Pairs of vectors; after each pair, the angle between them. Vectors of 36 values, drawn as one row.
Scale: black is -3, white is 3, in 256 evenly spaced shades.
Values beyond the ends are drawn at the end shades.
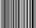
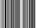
partly aligned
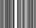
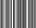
partly aligned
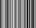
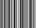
orthogonal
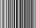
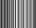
nearly opposite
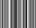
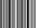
nearly opposite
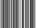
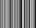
nearly opposite
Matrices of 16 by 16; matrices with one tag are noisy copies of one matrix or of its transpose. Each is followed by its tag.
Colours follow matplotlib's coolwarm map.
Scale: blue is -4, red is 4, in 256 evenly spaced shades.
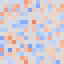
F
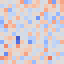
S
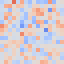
F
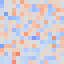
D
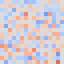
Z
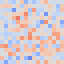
Z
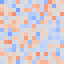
D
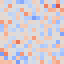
S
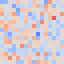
D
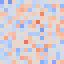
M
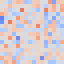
S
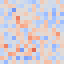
Z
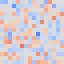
D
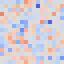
F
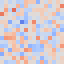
F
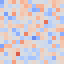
D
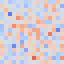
Z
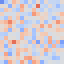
M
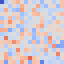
M
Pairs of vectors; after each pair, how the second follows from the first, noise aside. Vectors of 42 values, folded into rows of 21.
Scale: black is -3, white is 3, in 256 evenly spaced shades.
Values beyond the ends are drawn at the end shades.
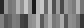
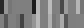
partly zeroed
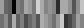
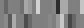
partly zeroed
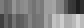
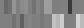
partly zeroed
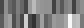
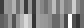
sign-scrambled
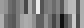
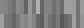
shrunk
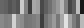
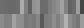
shrunk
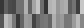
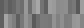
shrunk
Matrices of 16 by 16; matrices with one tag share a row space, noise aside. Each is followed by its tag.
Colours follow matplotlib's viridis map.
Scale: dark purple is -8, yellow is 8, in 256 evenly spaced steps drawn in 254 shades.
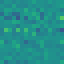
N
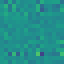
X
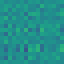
X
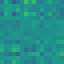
N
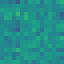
N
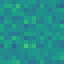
N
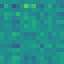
N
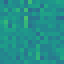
X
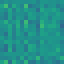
X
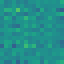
N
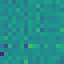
X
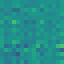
N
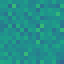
X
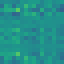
N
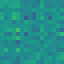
N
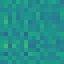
X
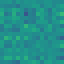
N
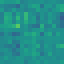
N
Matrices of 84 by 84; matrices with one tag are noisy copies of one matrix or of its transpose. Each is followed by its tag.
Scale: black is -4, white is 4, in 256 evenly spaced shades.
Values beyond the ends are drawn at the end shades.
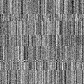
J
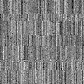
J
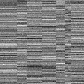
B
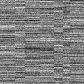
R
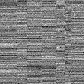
B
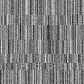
R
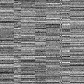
J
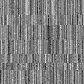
R
